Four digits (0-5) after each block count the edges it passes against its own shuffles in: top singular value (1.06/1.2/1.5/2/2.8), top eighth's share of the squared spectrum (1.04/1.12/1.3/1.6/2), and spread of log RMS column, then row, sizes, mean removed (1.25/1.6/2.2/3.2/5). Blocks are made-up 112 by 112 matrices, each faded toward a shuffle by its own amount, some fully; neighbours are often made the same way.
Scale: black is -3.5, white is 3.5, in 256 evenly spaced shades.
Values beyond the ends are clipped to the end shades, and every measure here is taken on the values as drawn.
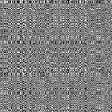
5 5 4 4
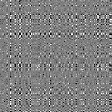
5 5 4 4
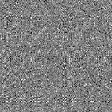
4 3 2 2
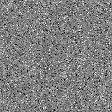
3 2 0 0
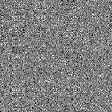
4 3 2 1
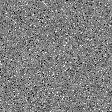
0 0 0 0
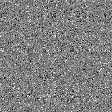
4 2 1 1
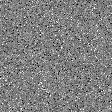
0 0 0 0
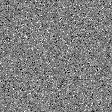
2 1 0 0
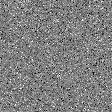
2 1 0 0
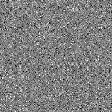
4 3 1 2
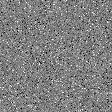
0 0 0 0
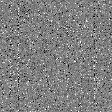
3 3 2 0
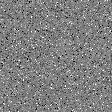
1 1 0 0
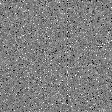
2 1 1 0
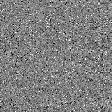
3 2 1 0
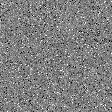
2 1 0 0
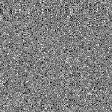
4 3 2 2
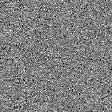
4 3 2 1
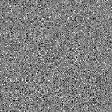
4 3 2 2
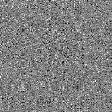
4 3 2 1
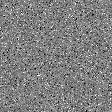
1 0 0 0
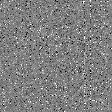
2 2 2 1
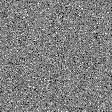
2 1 0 0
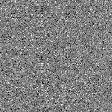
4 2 1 1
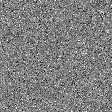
1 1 0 0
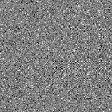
4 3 2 2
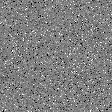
0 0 0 0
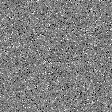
2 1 0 0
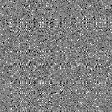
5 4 2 3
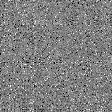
3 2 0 1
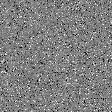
2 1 0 0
